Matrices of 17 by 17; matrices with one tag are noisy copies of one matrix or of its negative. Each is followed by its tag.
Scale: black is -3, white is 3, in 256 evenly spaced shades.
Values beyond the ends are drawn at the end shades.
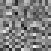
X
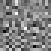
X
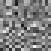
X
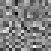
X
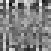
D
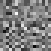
X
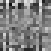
D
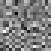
X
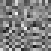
X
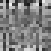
D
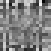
D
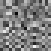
X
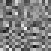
X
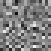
X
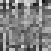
D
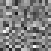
X
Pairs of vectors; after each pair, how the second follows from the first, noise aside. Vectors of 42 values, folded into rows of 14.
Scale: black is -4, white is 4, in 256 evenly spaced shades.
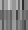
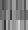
reversed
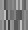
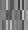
reversed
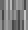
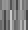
wrapped around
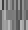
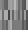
wrapped around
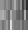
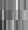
reversed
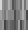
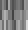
reversed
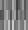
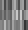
wrapped around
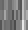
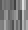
wrapped around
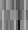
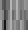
wrapped around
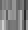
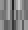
wrapped around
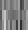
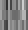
reversed
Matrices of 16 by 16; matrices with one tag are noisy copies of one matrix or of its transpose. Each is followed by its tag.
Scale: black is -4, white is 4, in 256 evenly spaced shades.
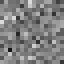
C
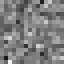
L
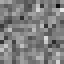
L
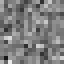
L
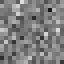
C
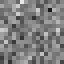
C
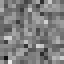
L
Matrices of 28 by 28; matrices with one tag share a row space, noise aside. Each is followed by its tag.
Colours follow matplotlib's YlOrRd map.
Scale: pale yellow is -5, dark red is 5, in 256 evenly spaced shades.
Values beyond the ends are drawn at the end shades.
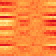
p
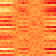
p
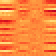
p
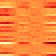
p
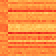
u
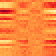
p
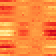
p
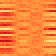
p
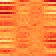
p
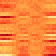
p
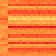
u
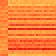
u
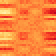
p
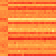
u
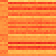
u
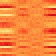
p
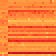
u
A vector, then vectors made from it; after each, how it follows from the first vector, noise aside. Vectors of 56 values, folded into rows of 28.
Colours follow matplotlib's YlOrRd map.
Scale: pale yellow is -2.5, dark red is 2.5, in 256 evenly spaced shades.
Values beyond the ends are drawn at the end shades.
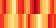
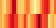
negated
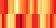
reversed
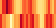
wrapped around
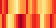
reversed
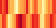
reversed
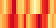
negated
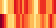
wrapped around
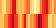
negated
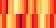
reversed
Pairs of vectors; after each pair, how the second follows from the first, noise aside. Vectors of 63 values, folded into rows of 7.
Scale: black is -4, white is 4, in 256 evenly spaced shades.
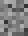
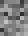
wrapped around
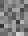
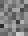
copied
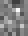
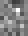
copied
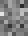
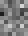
negated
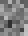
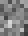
negated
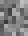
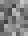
copied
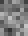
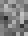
wrapped around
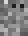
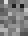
copied
